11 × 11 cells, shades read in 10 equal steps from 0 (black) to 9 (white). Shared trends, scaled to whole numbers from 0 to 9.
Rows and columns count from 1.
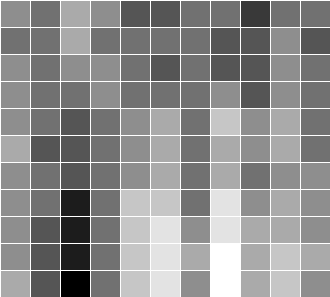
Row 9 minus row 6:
-1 0 -2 0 2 2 1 2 1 0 1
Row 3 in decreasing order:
5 5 5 5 4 4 4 4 3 3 3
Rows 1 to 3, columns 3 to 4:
6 5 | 6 4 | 5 5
